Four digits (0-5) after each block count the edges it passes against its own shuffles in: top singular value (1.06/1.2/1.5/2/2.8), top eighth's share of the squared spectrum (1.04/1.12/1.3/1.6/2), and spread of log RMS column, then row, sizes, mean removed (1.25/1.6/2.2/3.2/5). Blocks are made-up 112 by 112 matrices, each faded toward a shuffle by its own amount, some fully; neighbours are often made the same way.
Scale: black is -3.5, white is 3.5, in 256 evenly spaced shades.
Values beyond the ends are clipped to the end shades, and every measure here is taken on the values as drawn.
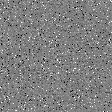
2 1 0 0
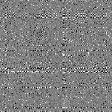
5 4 2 3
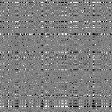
5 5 3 4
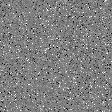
3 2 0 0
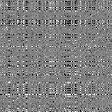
5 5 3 4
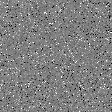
1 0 0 0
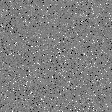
0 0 0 0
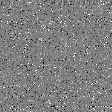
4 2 1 1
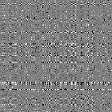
5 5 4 4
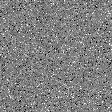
1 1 0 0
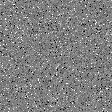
2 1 0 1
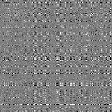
5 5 3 4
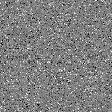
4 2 1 1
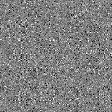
4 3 2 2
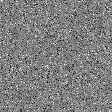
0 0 0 0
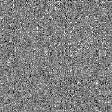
4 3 2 2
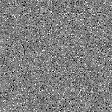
4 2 1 1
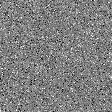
0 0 0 0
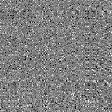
4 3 2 2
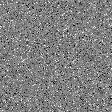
0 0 0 0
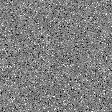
1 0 0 0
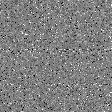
1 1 0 1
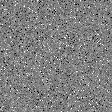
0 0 0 0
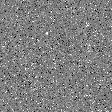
0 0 0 0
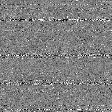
2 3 0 4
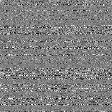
2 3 0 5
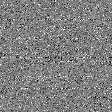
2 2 0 3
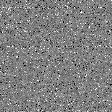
1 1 0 1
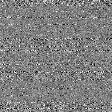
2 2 0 4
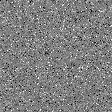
0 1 0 1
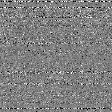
2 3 0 4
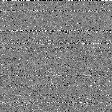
3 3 0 3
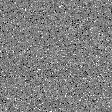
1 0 0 1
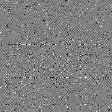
4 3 1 2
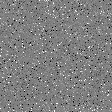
0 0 0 0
